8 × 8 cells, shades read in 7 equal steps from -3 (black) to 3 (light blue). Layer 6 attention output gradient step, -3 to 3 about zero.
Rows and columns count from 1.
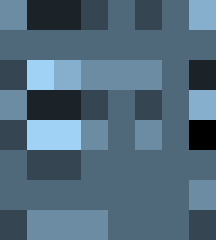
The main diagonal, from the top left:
1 0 2 -1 0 0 0 -1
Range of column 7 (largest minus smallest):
0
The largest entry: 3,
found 3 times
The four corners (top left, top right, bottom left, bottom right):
1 2 -1 -1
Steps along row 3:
up down down same same down down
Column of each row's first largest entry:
8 1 2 8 2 1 8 2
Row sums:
-3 0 5 -3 4 -2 1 1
